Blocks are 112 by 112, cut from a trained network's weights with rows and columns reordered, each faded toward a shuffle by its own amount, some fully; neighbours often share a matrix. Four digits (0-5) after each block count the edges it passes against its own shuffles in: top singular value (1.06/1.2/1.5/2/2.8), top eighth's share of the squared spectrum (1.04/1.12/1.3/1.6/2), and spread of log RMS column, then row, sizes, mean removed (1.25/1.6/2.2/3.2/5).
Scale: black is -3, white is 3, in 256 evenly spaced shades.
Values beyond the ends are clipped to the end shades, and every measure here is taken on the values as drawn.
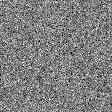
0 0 0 0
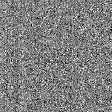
2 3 1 2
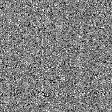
2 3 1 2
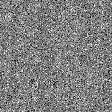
2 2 0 1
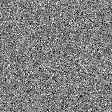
0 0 0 0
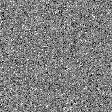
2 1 0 1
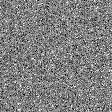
0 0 0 0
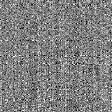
3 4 2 3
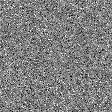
0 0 0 0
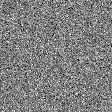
0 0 0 0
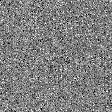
2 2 1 2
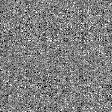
2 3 1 2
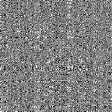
3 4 2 3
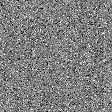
1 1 0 0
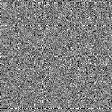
4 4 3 3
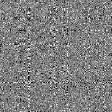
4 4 3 2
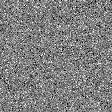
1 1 0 0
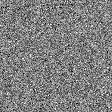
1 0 0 0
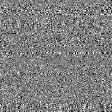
4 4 1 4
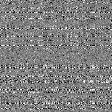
5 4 1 4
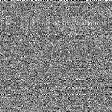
4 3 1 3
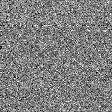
3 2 0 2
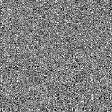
3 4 2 2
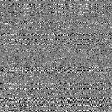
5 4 1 4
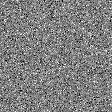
1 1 0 0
